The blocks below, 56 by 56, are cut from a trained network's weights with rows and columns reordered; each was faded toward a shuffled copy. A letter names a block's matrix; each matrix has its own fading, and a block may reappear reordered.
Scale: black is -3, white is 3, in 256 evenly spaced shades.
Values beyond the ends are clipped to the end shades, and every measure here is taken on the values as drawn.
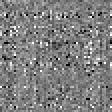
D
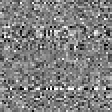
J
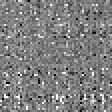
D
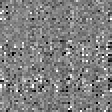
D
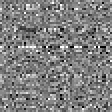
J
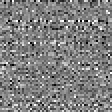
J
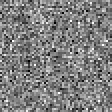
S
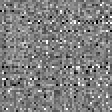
D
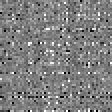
D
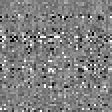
D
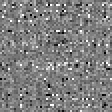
D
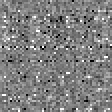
D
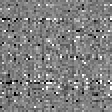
D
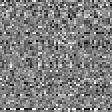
J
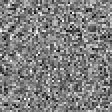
S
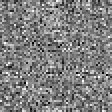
S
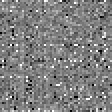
D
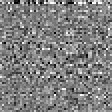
J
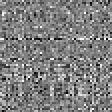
J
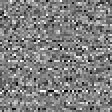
J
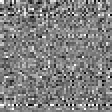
J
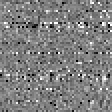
D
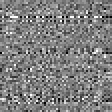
J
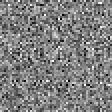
S
